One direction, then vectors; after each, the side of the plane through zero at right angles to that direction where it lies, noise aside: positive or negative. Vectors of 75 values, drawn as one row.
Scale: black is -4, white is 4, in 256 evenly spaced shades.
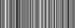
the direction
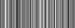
positive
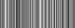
positive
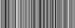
negative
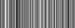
positive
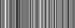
positive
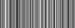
positive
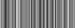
negative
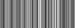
positive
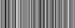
negative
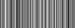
positive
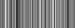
positive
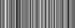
positive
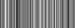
positive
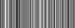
positive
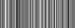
positive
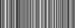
positive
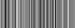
negative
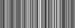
positive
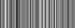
positive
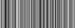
negative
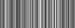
positive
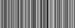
negative
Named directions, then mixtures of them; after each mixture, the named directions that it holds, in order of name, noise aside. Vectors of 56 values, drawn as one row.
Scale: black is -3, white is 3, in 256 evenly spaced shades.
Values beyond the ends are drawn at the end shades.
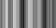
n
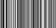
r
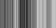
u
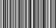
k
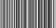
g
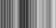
u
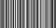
g, r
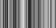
k, n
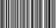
k, r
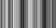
n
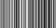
g, u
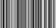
g, r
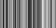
k, n, r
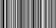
r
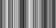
n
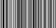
g, k, r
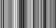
k, n, r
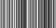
g, n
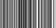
g, k, u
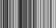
k, r, u
